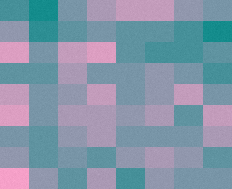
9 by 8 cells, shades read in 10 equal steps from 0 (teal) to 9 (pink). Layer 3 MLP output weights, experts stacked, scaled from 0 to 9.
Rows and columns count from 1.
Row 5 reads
7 4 5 7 4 5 7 4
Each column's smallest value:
2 0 3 3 2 2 2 0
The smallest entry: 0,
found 2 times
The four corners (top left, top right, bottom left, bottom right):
2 4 9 4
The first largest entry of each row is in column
5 1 1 3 1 1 4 6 1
